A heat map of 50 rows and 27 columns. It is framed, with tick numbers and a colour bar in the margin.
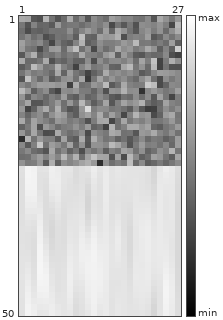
The table splits into 2 rows of 1 panel. Panel 1,1: middling, fine-grained, strong in contrast. Panel 2,1: very high, streaked downward, faint in contrast.
